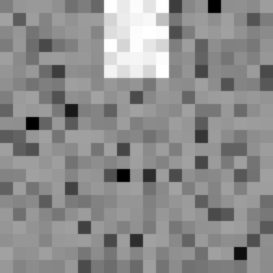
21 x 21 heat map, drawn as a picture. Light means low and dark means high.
Ninth with the lowest average: top middle. Odd patch: lower, in the top middle. Stripes: none. Histogram: heavy tails on both sides.
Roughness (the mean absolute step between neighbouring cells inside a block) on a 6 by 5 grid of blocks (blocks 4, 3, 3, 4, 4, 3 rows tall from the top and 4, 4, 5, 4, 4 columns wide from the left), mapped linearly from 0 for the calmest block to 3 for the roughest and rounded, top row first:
10121
11211
33120
11321
12011
01213
